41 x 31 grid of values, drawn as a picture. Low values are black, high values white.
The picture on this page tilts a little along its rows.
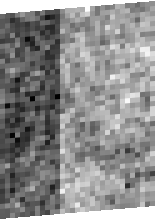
Stripes: none. Seam: vertical, 40% of the way across, the right part higher. Ninth with the lowest average: middle left.
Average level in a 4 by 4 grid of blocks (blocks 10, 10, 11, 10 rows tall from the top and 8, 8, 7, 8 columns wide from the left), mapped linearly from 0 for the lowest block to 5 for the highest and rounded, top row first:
0 2 4 4 / 0 2 4 5 / 0 2 3 4 / 1 3 5 3
